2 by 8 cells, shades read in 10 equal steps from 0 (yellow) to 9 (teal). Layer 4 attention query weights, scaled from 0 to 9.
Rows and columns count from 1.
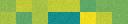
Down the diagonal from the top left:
4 6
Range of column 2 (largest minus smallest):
4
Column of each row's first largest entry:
6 4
